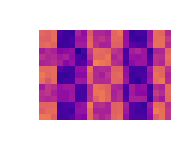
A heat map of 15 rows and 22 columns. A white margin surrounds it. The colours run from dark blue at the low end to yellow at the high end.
Slope: none. Average level on the scale: 40%. Stripes: upright, repeating 2 times.
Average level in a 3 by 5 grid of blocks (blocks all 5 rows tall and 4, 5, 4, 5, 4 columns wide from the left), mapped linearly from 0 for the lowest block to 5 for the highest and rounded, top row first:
4 0 5 0 4
4 0 5 0 4
4 0 5 0 4
